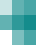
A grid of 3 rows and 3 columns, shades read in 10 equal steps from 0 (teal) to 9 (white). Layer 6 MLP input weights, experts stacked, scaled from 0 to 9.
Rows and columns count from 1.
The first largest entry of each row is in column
1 1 1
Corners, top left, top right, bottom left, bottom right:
7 2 9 2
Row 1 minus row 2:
4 2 2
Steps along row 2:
down down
